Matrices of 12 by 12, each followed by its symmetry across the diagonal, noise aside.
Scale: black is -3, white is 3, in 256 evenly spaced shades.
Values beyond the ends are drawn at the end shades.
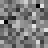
neither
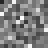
symmetric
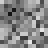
symmetric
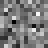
neither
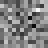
neither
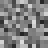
antisymmetric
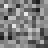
symmetric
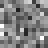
neither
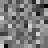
neither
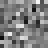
antisymmetric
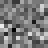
neither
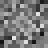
symmetric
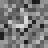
symmetric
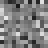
antisymmetric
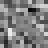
antisymmetric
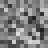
antisymmetric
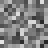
symmetric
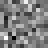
neither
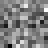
antisymmetric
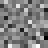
antisymmetric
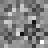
symmetric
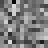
neither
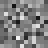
antisymmetric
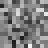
neither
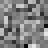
symmetric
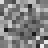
symmetric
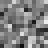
antisymmetric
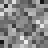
symmetric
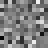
antisymmetric
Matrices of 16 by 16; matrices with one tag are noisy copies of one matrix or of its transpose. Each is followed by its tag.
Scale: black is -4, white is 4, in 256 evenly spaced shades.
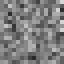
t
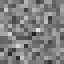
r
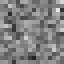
t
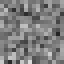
t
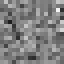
t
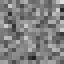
t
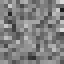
t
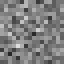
r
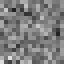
t
